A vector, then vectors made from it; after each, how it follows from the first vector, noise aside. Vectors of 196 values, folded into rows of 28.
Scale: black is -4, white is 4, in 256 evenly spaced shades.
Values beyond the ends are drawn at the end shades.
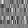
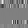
partly zeroed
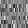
wrapped around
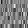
wrapped around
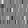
partly zeroed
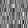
wrapped around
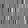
partly zeroed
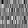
negated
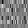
negated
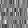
wrapped around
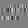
partly zeroed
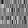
negated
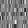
wrapped around
